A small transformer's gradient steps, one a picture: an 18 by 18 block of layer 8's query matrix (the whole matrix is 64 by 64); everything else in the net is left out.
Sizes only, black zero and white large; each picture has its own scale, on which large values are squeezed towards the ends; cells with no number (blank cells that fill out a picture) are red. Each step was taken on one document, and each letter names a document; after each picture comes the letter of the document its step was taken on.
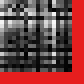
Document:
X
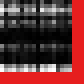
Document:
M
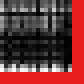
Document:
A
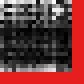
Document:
A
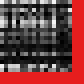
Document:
A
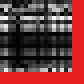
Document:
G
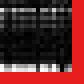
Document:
A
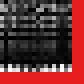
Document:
M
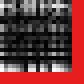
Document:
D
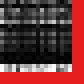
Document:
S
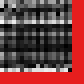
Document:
S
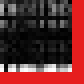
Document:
S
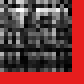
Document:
X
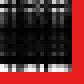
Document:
D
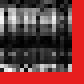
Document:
M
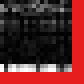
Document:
M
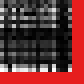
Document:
M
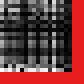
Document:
X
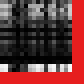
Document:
G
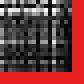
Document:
X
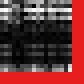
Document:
G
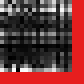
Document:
S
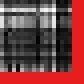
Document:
A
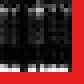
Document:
D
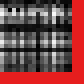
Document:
X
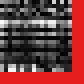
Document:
S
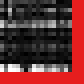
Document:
S
